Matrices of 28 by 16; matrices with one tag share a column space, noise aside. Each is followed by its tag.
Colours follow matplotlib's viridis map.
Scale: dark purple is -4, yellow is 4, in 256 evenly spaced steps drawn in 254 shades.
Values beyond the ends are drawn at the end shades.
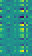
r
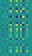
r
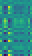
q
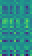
q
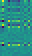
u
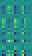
q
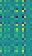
r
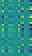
r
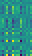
q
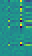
u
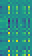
q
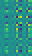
r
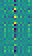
r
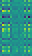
r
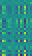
q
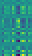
q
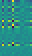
u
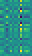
r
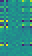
u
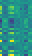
q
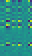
u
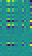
u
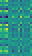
r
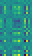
q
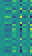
r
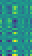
q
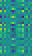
r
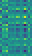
r
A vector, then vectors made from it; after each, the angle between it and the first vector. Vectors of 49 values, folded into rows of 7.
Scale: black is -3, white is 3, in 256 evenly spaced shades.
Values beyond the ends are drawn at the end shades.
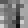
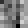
nearly parallel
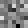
partly aligned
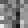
nearly parallel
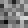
orthogonal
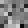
partly opposed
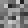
partly opposed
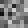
orthogonal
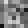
partly opposed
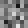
orthogonal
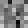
partly aligned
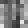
nearly parallel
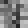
nearly parallel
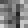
nearly parallel
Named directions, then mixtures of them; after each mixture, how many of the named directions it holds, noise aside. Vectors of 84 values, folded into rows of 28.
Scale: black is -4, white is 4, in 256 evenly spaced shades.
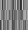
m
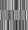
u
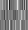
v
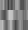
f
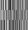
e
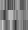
one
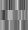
two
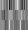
two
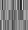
one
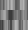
one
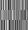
three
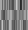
three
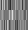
three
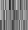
three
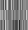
two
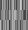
two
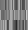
two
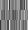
three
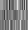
one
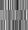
three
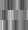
one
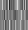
one
